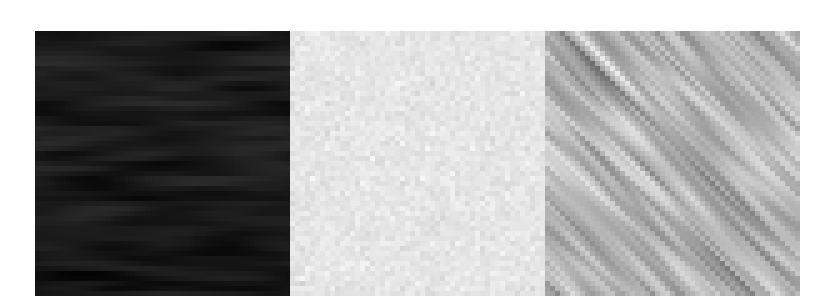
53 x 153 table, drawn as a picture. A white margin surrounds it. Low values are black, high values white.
It is made of 1 by 3 panels. Panel 1,1: very low, streaked across, faint in contrast. Panel 1,2: very high, fine-grained, faint in contrast. Panel 1,3: high, slanting down to the right.
